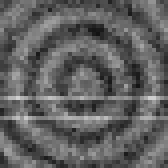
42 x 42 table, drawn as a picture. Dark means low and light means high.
Rows 25 and 30 stand out from the rest. The texture is blotchy. No overall slope runs across the table. Concentric rings centre on the centre. The histogram is bell-shaped.
